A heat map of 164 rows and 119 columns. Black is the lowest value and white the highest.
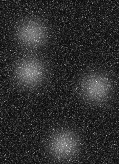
Histogram: skewed, a long tail of high values. Bumps: four. Mirror symmetry: none. Average level on the scale: 20%.
